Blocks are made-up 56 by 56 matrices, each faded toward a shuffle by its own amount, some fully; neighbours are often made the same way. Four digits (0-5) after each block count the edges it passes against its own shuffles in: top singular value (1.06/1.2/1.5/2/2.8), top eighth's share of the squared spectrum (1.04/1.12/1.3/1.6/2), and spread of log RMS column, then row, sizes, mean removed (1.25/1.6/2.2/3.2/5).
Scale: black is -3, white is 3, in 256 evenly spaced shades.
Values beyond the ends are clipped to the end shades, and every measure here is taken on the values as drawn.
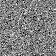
0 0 0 0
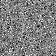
0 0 0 0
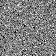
0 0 0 0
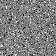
0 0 0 0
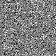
0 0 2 0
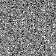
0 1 2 0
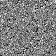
0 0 0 0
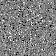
0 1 0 0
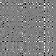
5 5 3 3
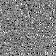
3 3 1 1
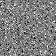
1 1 0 0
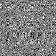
3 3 1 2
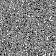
2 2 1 0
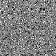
3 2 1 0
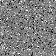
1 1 0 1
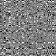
4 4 2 2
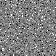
2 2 1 0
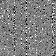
2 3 2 0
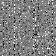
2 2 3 0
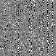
2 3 3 0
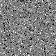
0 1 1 0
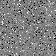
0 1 0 0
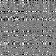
4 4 2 3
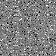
2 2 1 1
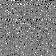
3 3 1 2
